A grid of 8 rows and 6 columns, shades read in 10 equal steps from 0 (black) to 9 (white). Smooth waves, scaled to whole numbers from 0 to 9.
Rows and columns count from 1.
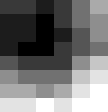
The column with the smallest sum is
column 3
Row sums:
17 13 11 10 21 32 40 51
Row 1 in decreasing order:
6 4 2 2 2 1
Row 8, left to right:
8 8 9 8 9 9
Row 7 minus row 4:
5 6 5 4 5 5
